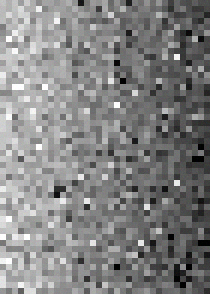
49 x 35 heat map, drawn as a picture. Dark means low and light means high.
The texture is fine-grained noise. The histogram is bell-shaped. No regular stripes run through it. On average the colour sits 50% of the way up the scale. No row or column stands out. Values rise toward the left.
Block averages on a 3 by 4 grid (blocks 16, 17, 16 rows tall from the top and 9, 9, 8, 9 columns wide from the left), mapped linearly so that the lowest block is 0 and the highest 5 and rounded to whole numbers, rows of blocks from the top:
5321
5320
5320
